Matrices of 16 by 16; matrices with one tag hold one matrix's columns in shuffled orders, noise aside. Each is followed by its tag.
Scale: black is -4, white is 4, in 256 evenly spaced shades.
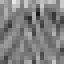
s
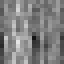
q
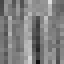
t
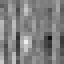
q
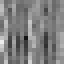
q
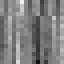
t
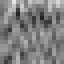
s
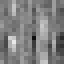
q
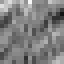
s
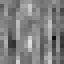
q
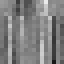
t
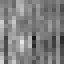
q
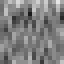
s
